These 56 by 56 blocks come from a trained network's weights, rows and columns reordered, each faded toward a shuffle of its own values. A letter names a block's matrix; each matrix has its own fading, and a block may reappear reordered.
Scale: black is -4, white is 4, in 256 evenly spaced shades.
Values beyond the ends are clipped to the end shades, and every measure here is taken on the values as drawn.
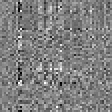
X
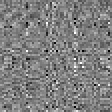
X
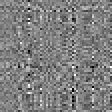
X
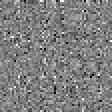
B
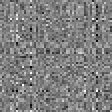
X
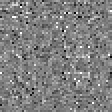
B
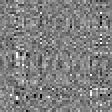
X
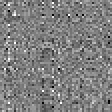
X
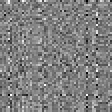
X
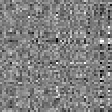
X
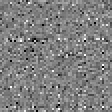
B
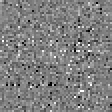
B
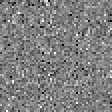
B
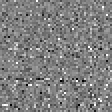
B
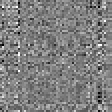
X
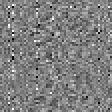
X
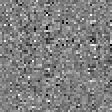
B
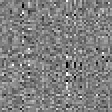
X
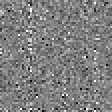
B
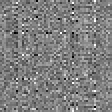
X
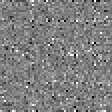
B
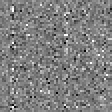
B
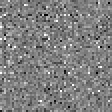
B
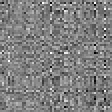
X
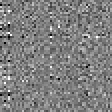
X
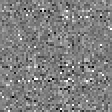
B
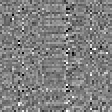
X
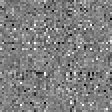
B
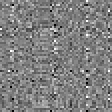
X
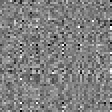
X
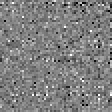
B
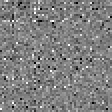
B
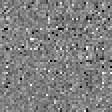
B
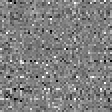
B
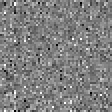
B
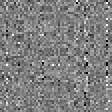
X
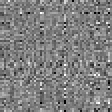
X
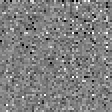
B
